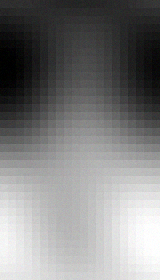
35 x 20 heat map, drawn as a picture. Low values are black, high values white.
Ninth with the lowest average: top left. Ninth with the highest average: bottom right. Average level on the scale: 50%. Odd rows or columns: none. Slope: up to the bottom.
